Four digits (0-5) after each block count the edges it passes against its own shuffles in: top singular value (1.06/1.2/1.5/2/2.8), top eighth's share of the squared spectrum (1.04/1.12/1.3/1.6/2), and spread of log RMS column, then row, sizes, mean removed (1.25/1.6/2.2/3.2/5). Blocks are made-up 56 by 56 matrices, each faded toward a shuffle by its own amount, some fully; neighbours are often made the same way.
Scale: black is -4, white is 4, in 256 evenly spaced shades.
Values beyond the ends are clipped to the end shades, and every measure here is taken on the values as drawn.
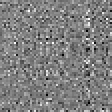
4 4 2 2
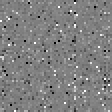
2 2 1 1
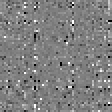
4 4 2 2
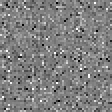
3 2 1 1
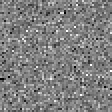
0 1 0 1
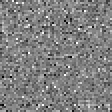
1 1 0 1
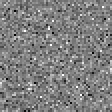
0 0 0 0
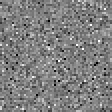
0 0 0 0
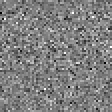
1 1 0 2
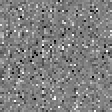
3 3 1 1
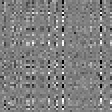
5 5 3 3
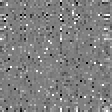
4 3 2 1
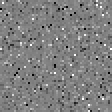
1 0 0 0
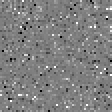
2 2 0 0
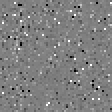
2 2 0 0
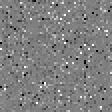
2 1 0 0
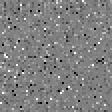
1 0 0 0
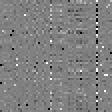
4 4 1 1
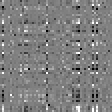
5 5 3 2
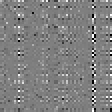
5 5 3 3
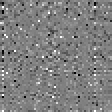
4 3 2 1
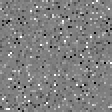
0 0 0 0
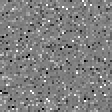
1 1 0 0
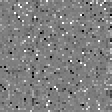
1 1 0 0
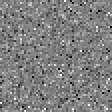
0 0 0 0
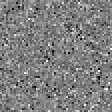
2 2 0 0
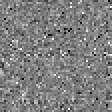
2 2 0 1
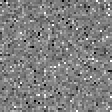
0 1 0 0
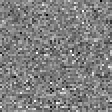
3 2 0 1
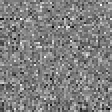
3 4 1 2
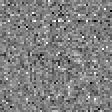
3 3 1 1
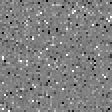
1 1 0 0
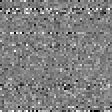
2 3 0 3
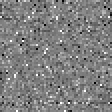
0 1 0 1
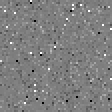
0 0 0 0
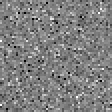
0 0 0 0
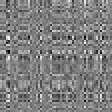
5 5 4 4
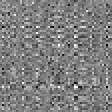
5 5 3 3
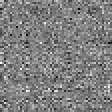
4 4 2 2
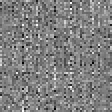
3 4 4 1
